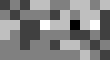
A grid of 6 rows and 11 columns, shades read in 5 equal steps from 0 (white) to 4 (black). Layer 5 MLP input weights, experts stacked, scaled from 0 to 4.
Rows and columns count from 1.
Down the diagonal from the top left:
3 3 3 3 2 2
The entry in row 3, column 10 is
0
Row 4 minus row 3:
0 1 0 0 2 1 1 -1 2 2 0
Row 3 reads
1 1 3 3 0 1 1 4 1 0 3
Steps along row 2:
up down same same up down up down same up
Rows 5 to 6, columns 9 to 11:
2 3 2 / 1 2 3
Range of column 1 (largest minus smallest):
2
